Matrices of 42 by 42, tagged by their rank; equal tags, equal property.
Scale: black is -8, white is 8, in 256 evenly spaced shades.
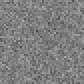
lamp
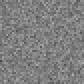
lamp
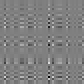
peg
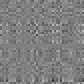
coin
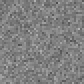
lamp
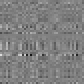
coin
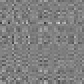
coin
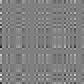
peg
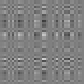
peg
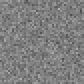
lamp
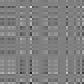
peg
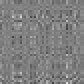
coin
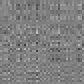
coin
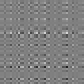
peg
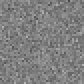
lamp
